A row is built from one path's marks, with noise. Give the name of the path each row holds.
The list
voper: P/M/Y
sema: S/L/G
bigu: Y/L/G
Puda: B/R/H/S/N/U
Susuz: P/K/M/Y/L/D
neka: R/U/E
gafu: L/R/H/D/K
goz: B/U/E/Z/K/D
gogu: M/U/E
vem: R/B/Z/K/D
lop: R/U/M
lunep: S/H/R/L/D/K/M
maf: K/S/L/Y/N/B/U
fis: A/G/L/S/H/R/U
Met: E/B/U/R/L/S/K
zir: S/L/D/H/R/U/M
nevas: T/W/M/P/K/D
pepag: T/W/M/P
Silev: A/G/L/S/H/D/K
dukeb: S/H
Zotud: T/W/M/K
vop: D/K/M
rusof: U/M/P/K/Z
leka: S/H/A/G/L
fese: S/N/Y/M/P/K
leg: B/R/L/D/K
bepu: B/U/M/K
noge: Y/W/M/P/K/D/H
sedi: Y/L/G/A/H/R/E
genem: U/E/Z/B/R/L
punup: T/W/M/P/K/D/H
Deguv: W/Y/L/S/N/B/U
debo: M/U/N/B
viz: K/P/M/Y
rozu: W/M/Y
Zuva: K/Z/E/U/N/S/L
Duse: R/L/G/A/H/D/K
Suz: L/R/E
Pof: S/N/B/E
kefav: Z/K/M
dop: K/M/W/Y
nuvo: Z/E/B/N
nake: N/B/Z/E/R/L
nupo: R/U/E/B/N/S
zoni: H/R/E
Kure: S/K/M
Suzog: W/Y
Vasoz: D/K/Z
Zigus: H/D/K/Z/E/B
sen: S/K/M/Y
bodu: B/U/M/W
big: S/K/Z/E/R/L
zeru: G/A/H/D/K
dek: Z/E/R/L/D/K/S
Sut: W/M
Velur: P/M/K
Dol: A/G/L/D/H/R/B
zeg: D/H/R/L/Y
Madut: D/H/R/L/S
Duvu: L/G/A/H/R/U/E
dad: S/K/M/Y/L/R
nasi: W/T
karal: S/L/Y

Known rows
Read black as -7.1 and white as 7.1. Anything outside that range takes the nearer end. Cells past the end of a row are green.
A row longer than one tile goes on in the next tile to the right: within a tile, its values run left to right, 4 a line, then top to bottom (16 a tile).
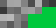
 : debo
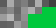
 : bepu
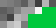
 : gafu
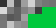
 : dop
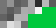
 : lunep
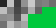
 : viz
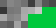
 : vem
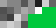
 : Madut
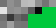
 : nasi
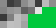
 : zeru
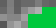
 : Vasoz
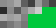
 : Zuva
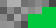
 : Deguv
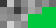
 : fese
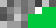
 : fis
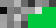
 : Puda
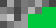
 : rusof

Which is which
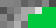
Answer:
leg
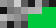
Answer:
genem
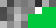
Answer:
Dol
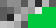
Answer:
zeg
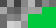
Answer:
vop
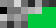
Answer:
nake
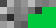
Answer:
Suzog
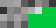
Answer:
Met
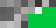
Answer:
zir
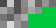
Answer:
sen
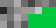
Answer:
zoni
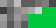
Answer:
Suz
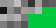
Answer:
Pof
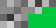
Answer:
karal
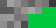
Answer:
lop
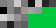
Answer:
nuvo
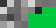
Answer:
rozu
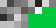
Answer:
leka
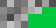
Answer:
dad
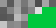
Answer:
sedi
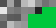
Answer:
Zotud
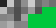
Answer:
voper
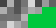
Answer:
Susuz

